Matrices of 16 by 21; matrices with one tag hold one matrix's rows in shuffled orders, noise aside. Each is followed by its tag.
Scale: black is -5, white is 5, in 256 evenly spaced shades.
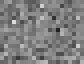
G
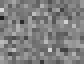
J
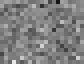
G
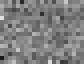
J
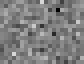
G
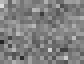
J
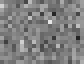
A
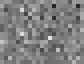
A
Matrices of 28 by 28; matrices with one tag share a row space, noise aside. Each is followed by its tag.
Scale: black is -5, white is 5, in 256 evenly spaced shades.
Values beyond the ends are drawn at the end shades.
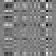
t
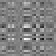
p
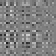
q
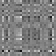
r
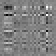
t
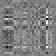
t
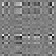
r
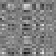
p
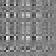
q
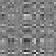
p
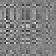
q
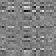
p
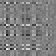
q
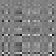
r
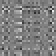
r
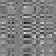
p
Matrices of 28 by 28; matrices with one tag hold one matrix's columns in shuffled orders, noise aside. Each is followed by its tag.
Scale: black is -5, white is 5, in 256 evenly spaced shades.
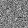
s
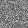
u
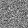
s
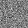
s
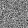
s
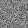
u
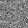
u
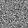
u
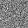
s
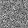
u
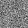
s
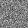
u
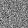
s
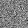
s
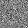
u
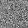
u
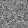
u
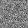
u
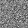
u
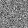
s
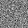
s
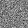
s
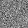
s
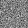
s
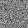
u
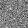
s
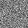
s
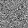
u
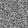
s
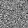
u
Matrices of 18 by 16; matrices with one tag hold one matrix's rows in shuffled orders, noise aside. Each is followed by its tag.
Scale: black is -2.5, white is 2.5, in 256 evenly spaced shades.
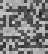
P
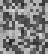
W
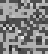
P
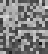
P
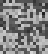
P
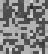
W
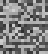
P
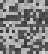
P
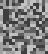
W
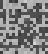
P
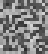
W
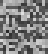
P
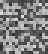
P
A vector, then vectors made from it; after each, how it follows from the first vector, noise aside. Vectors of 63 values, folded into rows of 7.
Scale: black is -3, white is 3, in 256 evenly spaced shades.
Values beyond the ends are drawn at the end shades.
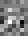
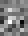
copied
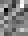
wrapped around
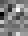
wrapped around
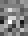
copied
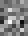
copied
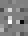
partly zeroed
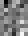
wrapped around
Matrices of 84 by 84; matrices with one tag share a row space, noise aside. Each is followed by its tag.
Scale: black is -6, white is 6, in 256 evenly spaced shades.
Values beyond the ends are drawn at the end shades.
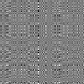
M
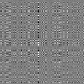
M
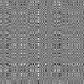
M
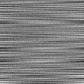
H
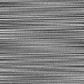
H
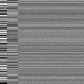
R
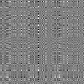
M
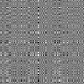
M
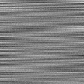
H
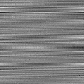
H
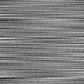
H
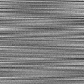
H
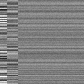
R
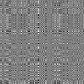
M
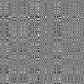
M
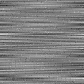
H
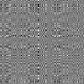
M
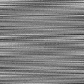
H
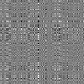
M
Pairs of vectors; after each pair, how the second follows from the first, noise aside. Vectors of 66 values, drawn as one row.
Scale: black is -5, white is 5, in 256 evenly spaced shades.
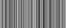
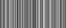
negated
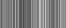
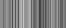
negated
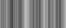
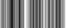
scaled up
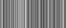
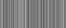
shrunk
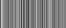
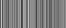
sign-scrambled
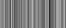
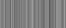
shrunk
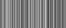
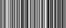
scaled up
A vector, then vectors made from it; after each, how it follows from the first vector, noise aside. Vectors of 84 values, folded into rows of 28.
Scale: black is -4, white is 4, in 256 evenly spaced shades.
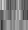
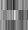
wrapped around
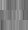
shrunk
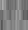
shrunk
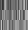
sign-scrambled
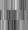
wrapped around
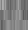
shrunk
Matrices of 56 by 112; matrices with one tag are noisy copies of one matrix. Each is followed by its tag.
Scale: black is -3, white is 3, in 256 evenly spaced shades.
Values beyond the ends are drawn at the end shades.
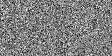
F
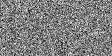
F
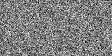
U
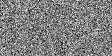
F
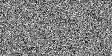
U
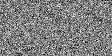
U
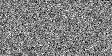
U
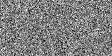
F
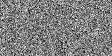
F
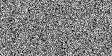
F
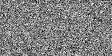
U
